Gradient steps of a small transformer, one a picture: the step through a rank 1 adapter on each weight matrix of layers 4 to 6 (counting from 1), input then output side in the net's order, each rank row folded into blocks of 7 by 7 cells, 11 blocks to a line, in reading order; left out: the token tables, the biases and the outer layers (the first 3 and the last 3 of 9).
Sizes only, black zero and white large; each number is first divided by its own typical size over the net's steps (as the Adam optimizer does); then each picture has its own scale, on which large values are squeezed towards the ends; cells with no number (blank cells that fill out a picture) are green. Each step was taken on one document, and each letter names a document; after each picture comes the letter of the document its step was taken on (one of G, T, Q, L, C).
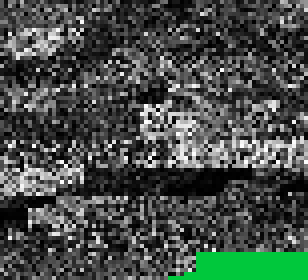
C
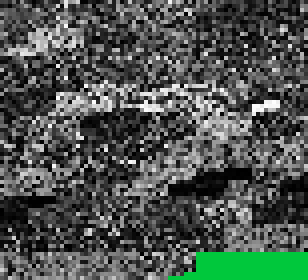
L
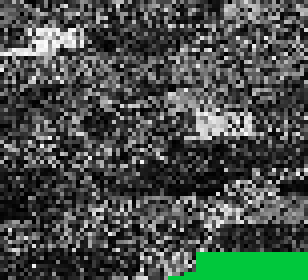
L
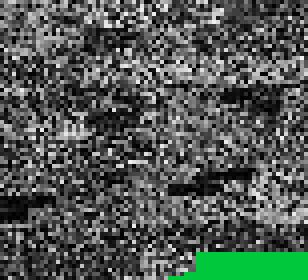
L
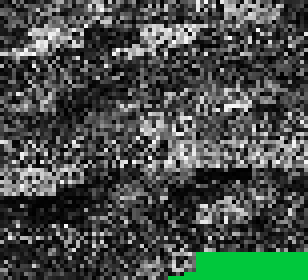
C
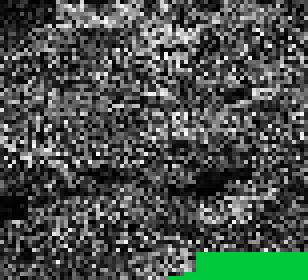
C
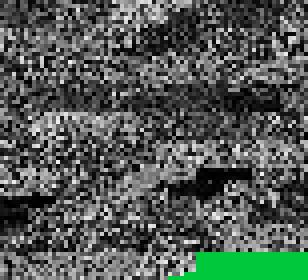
L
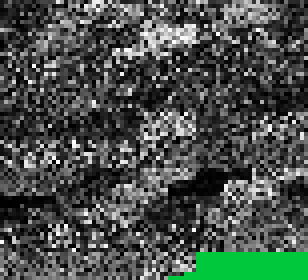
C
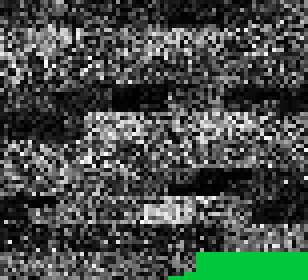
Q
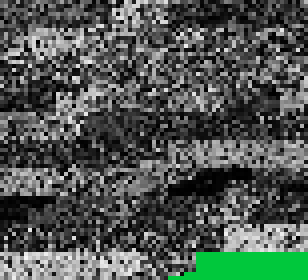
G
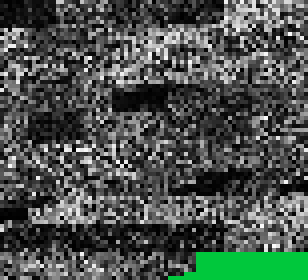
Q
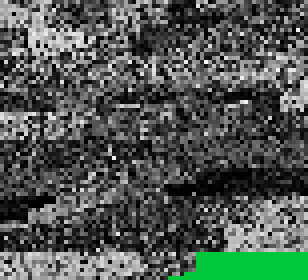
G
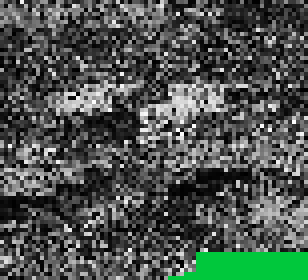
C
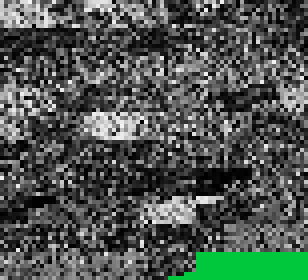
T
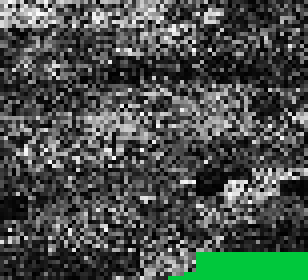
L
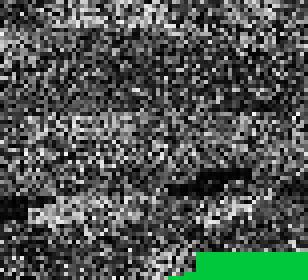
L
